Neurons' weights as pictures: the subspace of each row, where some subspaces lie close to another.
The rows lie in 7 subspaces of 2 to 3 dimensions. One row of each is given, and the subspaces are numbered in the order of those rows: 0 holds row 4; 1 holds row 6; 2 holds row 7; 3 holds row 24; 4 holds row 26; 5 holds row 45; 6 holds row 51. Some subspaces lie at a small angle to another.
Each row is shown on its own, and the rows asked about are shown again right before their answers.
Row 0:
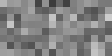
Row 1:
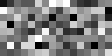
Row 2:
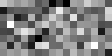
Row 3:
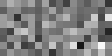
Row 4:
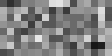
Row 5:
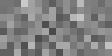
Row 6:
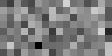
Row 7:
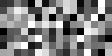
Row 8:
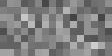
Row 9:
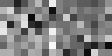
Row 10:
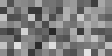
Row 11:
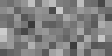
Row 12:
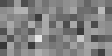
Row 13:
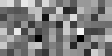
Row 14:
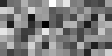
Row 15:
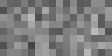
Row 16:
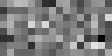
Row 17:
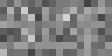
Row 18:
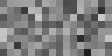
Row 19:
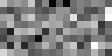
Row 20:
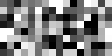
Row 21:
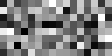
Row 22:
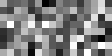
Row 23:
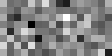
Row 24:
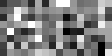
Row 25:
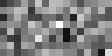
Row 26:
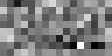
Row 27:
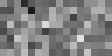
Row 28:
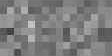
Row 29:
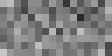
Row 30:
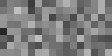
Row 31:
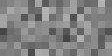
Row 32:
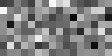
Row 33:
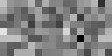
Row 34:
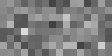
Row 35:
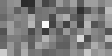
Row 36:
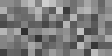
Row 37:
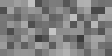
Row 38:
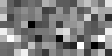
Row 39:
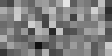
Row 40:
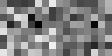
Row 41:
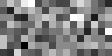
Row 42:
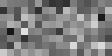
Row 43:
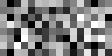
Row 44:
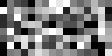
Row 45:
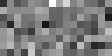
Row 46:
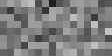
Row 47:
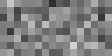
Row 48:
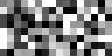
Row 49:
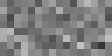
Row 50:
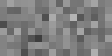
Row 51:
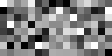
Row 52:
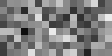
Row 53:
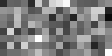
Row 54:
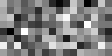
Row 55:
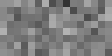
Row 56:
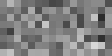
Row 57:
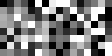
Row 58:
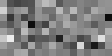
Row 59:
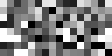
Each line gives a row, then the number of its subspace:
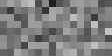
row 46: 1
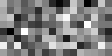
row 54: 4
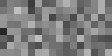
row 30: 2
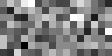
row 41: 1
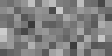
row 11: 2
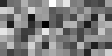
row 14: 6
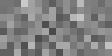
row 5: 1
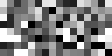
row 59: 4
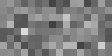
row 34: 4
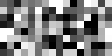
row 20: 4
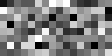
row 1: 6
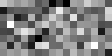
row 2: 6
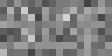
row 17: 3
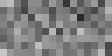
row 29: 1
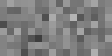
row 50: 0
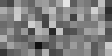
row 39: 1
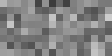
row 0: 5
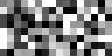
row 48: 2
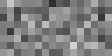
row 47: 0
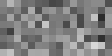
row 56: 0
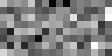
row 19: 5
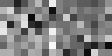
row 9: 1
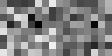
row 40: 1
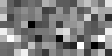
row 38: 4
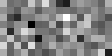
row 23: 3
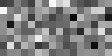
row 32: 6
